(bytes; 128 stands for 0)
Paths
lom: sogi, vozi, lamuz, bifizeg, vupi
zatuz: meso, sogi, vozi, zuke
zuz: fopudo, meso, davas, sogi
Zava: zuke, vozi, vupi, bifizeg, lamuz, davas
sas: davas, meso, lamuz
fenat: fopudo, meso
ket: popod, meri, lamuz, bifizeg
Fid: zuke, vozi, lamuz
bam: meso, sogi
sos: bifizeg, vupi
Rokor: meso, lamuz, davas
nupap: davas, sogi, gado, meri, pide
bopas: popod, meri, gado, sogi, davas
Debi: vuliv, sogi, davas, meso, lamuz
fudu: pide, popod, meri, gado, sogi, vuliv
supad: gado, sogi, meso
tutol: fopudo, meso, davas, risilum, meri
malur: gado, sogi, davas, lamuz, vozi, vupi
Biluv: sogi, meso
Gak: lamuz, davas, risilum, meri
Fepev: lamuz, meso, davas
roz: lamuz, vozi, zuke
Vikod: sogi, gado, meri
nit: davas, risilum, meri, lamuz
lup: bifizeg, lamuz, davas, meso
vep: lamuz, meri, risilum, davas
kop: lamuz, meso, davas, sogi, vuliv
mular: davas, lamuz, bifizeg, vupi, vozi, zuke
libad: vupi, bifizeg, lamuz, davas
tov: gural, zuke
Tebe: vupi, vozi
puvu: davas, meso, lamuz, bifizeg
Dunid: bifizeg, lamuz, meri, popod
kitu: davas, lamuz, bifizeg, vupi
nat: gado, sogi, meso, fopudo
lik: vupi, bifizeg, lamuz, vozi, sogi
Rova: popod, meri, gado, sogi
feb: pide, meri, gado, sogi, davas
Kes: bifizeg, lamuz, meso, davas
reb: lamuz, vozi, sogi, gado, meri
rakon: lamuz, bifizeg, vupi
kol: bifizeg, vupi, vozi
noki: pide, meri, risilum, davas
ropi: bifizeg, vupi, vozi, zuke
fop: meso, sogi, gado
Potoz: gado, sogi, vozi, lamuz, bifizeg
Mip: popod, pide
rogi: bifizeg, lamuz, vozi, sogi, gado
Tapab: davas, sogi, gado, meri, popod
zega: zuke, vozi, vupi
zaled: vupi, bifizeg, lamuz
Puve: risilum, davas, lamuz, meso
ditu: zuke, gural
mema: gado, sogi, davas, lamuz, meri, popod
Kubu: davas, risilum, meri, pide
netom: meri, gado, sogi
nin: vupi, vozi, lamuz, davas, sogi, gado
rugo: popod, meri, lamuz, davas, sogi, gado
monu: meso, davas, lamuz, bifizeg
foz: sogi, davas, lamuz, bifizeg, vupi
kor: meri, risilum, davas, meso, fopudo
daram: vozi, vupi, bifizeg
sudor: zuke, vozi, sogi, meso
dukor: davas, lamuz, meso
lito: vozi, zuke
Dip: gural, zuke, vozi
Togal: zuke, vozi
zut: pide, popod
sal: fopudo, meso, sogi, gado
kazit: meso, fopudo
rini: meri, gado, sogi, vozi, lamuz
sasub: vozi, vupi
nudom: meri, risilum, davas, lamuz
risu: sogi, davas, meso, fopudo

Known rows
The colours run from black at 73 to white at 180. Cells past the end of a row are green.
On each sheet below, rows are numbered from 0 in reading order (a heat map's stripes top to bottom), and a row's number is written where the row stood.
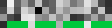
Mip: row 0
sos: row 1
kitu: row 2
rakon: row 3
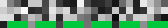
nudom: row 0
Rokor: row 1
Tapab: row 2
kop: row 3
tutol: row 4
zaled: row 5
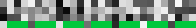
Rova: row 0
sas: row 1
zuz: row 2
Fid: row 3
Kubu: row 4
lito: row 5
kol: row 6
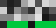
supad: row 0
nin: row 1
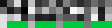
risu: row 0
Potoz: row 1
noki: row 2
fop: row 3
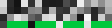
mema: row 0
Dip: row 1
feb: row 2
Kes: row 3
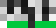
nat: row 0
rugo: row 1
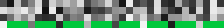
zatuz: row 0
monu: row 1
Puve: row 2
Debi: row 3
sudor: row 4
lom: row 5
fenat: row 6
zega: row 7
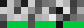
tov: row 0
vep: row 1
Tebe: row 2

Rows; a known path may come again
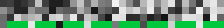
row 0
kop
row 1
kazit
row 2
Biluv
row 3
foz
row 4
zaled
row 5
puvu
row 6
Fepev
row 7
ropi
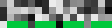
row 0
netom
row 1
Tapab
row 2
Gak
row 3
sal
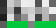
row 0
nupap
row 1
Fid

